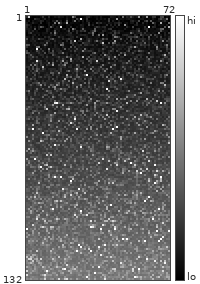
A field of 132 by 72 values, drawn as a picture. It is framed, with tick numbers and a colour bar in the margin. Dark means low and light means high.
Average level on the scale: 30%. Stripes: none. Slope: up to the bottom.
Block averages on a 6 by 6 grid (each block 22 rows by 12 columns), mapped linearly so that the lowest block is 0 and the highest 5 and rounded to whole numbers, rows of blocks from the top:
000000 | 111111 | 222222 | 333333 | 444444 | 555555
